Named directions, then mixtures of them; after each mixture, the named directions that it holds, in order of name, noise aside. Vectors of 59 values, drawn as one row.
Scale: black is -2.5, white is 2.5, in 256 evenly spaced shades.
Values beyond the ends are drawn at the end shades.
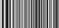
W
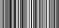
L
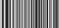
W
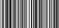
L, W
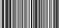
L, W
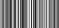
L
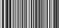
L, W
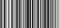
L, W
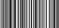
L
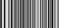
W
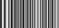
W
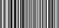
L, W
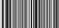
L, W
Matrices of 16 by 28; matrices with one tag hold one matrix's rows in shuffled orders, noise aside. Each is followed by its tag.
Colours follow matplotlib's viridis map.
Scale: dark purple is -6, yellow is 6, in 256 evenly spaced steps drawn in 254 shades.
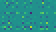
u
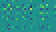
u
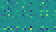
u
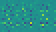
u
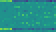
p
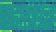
p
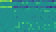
p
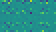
u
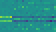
p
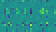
u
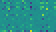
u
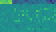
p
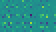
u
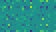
u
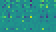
u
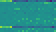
p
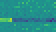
p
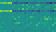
p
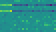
p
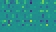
u
